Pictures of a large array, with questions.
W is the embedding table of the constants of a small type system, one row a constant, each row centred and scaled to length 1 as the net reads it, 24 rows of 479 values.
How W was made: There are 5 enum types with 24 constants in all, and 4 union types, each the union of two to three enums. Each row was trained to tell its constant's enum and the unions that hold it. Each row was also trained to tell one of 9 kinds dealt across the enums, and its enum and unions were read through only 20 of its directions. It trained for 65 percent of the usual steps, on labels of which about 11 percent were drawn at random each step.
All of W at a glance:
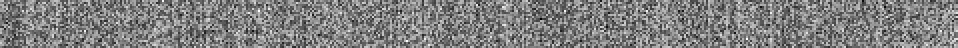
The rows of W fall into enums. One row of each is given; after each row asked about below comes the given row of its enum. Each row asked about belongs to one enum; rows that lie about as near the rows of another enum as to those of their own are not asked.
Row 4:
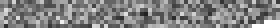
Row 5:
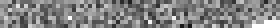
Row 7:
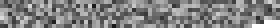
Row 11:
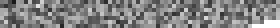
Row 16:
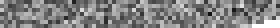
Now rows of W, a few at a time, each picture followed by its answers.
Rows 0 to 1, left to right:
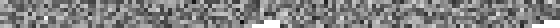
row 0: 7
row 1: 7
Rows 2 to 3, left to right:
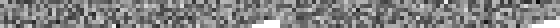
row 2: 16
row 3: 4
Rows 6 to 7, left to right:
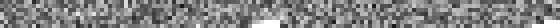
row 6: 11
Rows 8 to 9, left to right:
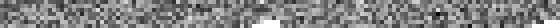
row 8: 16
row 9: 7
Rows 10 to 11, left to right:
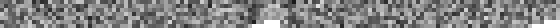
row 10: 11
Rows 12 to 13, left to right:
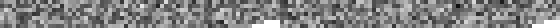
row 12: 4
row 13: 5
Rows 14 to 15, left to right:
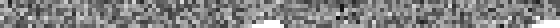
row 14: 4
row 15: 16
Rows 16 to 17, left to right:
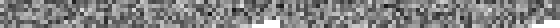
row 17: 7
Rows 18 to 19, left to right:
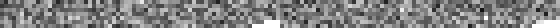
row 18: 7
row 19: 4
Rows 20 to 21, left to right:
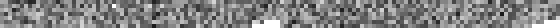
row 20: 16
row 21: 5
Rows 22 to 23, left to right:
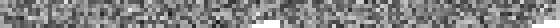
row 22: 4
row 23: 11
